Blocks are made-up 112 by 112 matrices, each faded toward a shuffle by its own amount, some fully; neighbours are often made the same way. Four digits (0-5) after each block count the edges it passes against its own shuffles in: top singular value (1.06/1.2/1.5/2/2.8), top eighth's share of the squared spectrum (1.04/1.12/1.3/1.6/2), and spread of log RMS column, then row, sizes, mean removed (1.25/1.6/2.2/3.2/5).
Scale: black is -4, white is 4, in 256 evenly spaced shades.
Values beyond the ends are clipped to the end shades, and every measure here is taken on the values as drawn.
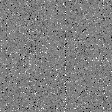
2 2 2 1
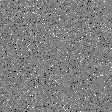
0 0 0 0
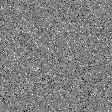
0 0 0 0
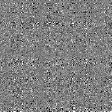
2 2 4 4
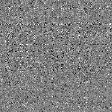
2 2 3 3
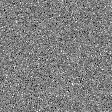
0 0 0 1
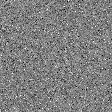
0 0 0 0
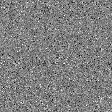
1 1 0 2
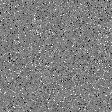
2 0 0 0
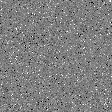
0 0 0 0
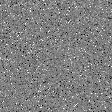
0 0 0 0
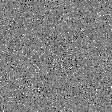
0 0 0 1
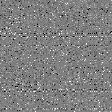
4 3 2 2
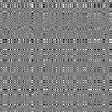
5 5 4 4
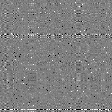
5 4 1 3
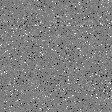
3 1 0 1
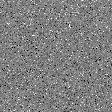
2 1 0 0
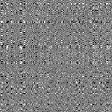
5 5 3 3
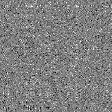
4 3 1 1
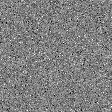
0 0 0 0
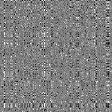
5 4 3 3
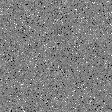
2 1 0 0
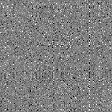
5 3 2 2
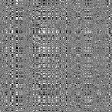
5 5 4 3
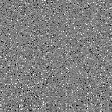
4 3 2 1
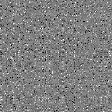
4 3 2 1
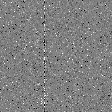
4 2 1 0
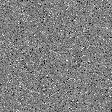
0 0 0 0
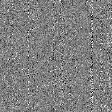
2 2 3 0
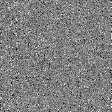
1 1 2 0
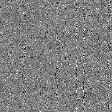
2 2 3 0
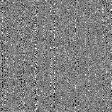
2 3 4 0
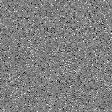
4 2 1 1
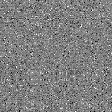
4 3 1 1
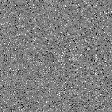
4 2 1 1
